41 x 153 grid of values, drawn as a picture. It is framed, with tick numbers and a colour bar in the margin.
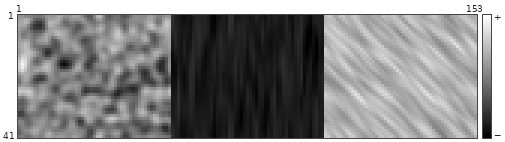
The table splits into one row of 3 panels. Panel 1,1: middling, blotchy, strong in contrast. Panel 1,2: very low, streaked downward, faint in contrast. Panel 1,3: high, slanting down to the right.
